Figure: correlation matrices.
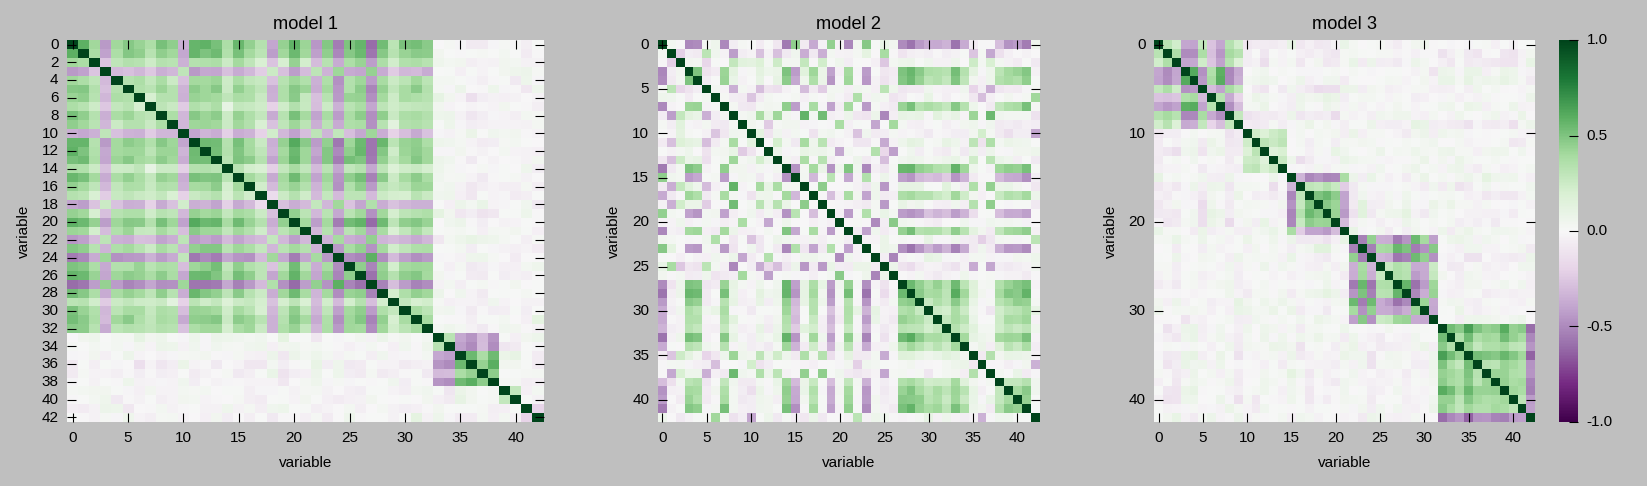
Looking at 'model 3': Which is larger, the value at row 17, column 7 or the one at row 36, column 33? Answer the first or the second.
the second
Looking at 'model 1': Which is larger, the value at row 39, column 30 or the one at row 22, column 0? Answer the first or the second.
the first
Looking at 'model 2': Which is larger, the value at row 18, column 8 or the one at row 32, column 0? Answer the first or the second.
the first
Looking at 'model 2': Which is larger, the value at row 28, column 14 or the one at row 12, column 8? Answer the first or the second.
the first
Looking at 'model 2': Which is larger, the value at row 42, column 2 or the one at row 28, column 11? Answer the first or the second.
the second
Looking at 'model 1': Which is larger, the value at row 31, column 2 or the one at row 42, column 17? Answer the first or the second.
the first
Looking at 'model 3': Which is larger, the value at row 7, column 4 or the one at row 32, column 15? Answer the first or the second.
the first
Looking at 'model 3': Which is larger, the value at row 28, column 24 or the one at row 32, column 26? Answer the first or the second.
the second
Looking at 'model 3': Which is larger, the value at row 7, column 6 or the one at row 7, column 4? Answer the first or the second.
the second
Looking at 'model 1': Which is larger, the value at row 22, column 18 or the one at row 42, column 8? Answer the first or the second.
the first
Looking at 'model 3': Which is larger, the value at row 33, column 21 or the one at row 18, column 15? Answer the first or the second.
the first
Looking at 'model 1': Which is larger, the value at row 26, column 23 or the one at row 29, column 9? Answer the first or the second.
the first
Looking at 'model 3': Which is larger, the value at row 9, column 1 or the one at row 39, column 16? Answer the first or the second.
the first
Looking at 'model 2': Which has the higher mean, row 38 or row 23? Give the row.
38
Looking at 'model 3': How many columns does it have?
43
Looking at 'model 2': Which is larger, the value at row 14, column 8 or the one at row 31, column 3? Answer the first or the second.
the second
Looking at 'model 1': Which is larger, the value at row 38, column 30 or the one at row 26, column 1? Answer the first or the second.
the second
